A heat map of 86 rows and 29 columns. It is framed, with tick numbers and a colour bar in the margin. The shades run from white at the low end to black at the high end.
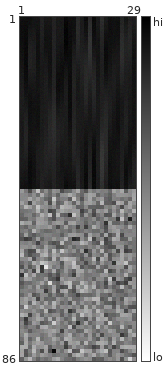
The table splits into 2 rows of 1 panel. Panel 1,1: very high, streaked downward, faint in contrast. Panel 2,1: middling, fine-grained, strong in contrast.
